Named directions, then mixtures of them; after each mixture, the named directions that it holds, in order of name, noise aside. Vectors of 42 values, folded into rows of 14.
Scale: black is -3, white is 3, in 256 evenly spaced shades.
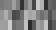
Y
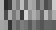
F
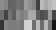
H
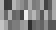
F, Y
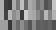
F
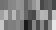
H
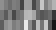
H, Y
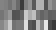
H, Y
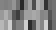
Y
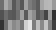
F, H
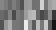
H, Y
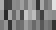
F, H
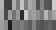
F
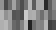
F, Y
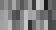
Y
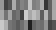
F, Y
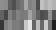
H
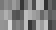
Y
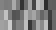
Y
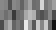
H, Y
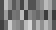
F, H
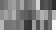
H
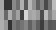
F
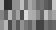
F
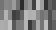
Y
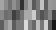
H, Y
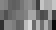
H
